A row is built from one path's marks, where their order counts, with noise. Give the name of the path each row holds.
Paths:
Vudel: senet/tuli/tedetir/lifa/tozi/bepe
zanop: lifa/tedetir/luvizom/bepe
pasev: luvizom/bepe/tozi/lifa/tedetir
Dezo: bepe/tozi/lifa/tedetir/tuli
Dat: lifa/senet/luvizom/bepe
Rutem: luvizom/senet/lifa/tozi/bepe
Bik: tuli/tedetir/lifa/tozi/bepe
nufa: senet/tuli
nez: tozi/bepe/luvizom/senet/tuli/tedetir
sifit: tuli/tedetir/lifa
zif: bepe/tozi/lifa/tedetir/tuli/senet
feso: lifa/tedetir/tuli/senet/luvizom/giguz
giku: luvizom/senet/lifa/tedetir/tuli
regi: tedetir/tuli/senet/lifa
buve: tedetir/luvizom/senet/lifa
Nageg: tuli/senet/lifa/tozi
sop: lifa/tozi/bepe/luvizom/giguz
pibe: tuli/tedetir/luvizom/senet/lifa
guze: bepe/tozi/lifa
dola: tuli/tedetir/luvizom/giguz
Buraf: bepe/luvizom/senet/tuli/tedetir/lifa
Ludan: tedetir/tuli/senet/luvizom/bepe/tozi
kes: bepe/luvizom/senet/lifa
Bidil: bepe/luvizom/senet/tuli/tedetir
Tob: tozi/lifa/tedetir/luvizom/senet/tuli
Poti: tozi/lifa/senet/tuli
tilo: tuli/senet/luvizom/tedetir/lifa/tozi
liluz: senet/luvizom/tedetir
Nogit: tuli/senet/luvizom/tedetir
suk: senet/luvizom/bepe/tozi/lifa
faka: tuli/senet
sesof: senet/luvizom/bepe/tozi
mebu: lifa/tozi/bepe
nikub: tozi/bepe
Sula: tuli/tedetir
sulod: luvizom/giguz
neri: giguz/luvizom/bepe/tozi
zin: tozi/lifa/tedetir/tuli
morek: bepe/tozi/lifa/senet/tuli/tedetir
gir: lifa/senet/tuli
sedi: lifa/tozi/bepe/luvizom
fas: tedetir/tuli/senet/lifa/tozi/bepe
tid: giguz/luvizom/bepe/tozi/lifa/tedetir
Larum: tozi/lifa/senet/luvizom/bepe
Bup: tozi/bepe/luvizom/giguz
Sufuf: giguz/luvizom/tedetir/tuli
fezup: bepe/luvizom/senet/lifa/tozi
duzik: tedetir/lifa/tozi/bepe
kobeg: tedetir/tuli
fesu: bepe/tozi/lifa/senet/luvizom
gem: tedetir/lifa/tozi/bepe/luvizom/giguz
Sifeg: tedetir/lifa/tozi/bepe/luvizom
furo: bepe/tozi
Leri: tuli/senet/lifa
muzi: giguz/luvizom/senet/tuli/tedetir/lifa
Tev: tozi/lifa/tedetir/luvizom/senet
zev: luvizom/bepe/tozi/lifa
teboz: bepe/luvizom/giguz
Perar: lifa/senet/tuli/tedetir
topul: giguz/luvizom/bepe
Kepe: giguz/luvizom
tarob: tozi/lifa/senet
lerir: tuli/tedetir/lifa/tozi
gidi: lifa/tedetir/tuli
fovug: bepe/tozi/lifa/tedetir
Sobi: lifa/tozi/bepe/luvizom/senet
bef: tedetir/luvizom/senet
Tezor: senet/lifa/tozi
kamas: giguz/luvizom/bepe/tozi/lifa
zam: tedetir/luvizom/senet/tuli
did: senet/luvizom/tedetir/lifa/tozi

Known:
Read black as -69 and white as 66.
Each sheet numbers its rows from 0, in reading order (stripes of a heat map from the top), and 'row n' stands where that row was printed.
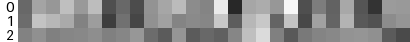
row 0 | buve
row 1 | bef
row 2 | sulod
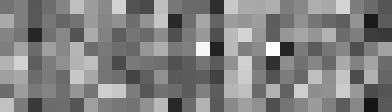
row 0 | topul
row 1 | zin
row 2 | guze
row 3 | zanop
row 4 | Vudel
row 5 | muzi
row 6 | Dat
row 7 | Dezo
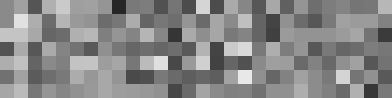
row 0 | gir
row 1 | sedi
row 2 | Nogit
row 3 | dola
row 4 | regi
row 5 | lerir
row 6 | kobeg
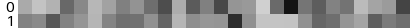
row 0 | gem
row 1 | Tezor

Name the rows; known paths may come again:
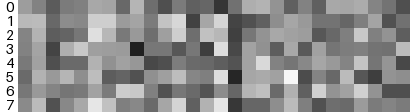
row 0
Kepe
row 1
regi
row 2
Nageg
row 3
gir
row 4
lerir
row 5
buve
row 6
Dat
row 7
Leri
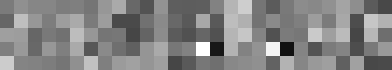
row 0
sulod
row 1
Buraf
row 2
muzi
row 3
zanop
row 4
Sufuf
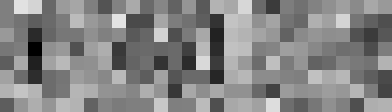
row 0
Sobi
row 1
topul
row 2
pasev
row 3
morek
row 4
Perar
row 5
neri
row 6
Nogit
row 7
kes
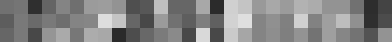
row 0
zev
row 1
Larum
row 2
Poti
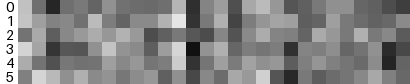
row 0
fovug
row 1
giku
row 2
sifit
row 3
zif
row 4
zin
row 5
Bup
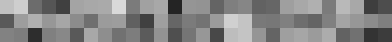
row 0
Ludan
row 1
teboz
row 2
guze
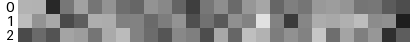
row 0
furo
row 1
did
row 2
tarob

